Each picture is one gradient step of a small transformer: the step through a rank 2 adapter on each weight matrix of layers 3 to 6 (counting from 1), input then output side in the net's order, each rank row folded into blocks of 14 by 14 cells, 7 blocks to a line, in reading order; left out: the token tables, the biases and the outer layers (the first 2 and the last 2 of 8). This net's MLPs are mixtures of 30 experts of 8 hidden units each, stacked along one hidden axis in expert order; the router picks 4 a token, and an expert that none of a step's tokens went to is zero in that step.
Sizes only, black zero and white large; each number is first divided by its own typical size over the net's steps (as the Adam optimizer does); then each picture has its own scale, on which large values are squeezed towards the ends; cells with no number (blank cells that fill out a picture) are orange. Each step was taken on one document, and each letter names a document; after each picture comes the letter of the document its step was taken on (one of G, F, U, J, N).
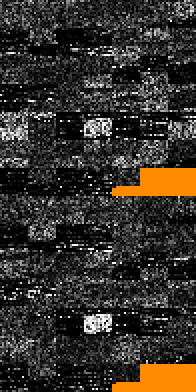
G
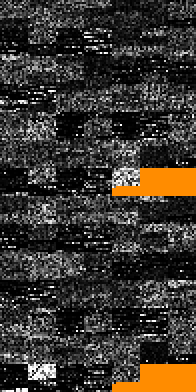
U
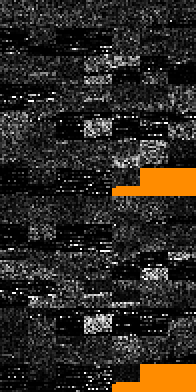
G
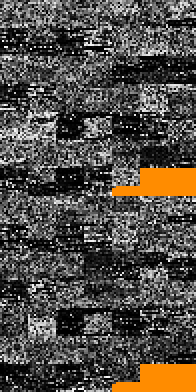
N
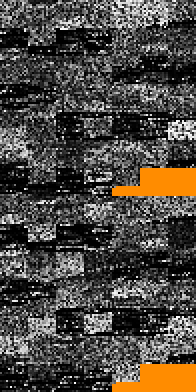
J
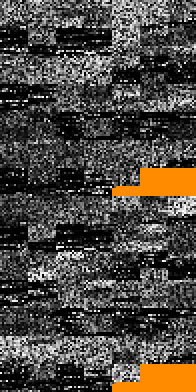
J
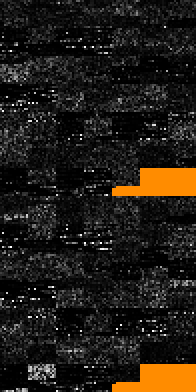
U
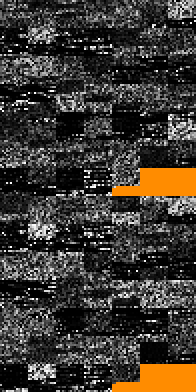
U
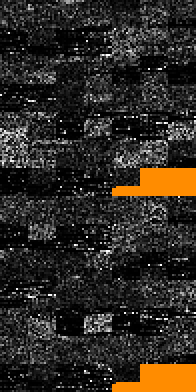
G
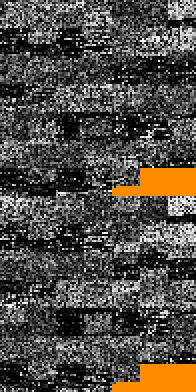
N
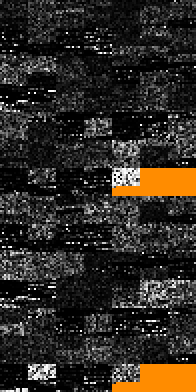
U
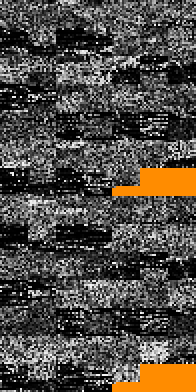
J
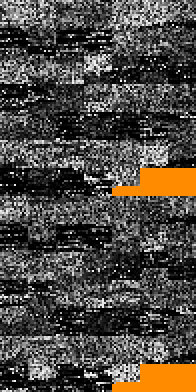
J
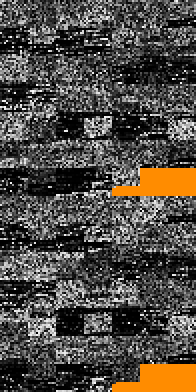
N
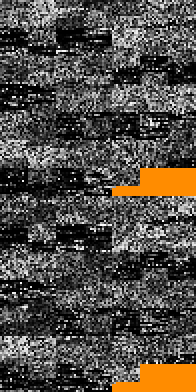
J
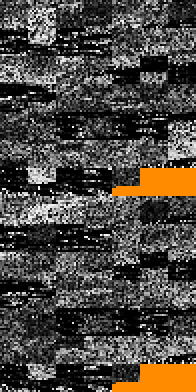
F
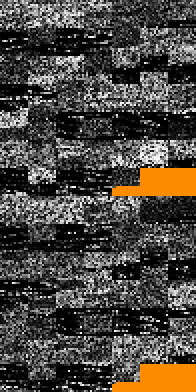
F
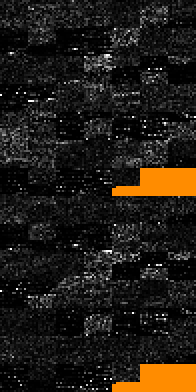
G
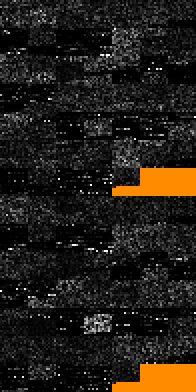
G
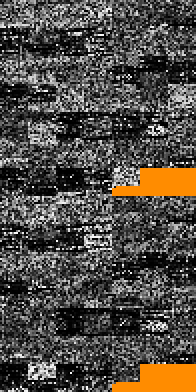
N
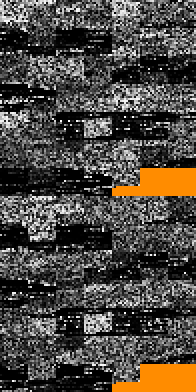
J
